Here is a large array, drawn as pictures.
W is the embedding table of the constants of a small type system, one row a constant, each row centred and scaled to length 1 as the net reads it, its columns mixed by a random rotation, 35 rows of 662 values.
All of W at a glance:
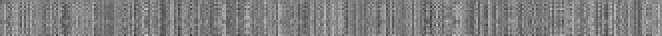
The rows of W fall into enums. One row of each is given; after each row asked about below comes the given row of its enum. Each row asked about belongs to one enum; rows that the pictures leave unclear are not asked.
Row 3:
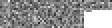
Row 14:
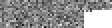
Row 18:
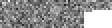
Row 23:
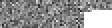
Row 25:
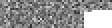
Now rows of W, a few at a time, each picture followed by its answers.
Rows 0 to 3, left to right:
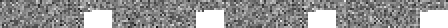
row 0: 23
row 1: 14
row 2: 23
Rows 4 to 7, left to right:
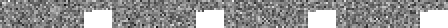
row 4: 18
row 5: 14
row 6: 3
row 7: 25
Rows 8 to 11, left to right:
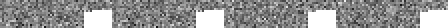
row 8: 14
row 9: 14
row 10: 25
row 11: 18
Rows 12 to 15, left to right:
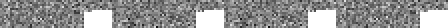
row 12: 25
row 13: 14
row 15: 25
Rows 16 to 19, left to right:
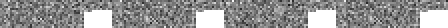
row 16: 25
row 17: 3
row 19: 3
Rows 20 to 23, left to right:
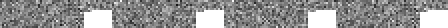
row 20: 23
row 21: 18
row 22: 3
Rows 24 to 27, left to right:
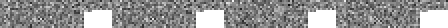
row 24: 25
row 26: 18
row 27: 3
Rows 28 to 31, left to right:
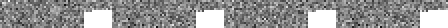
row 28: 18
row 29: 14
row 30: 25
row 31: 14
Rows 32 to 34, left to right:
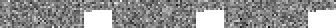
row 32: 3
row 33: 18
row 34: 14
